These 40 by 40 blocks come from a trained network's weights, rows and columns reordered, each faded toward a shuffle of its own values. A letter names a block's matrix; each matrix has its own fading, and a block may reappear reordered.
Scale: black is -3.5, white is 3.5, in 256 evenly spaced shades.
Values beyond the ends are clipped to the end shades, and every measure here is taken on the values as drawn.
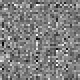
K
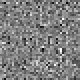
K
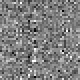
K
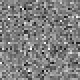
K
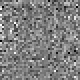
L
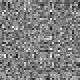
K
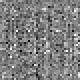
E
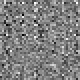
K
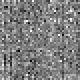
E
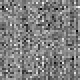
E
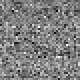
L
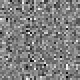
K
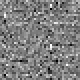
L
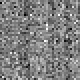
E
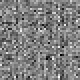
E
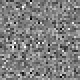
K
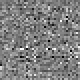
L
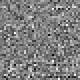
K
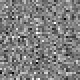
K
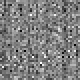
E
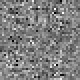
L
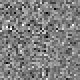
K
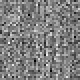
E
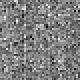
E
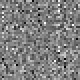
L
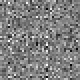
K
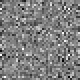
K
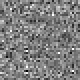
K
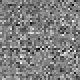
K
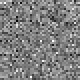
K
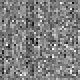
E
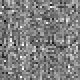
E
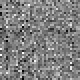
L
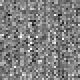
E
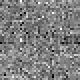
L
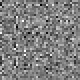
K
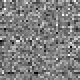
K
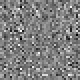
K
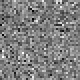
L
